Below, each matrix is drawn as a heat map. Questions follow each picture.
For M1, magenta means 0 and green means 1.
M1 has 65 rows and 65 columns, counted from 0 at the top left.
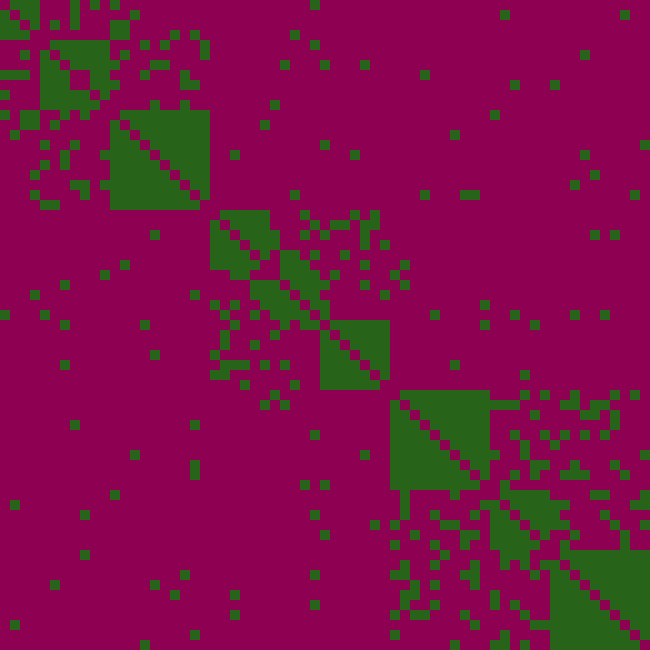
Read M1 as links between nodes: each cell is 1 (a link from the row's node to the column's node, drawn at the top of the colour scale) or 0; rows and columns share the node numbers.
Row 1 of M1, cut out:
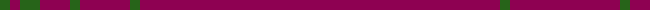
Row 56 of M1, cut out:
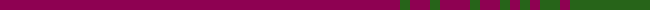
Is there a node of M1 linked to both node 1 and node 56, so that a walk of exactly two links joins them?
yes
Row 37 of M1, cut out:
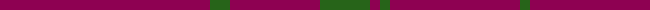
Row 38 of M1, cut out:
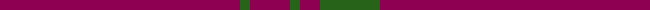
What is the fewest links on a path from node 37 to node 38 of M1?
1
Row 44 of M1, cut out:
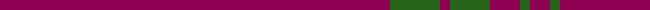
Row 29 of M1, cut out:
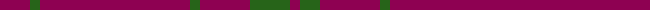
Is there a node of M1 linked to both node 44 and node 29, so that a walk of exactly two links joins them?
no
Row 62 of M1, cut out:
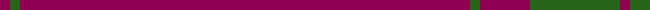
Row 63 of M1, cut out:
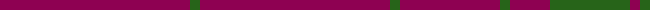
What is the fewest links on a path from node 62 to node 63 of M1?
1
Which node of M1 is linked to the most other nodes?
node 40
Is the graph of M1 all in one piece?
yes
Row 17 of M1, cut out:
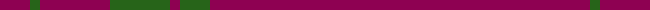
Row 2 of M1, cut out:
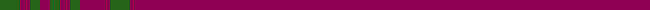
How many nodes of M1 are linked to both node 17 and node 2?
3
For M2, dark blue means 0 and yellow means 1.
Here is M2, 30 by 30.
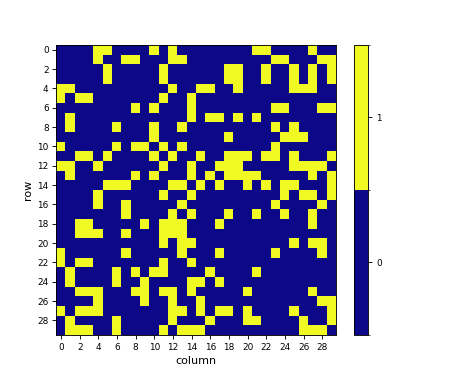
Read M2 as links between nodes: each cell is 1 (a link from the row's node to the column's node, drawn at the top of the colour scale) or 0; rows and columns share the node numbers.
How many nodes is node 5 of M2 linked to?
5
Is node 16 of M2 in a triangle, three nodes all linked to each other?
no
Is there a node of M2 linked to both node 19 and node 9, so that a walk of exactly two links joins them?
no
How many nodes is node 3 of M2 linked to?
8
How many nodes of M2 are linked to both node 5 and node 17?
1
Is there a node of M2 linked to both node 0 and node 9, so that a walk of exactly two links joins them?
yes
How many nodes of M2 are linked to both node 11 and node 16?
1
